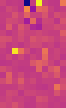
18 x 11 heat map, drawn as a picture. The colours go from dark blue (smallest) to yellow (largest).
Histogram: skewed, a long tail of high values. Odd patch: rougher, in the top middle. Average level on the scale: 50%. Grain: fine.
